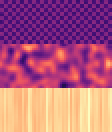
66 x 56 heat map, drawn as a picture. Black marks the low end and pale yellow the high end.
It is made of 3 by 1 panels. Panel 1,1: low, checkered. Panel 2,1: middling, blotchy, strong in contrast. Panel 3,1: very high, streaked downward, faint in contrast.
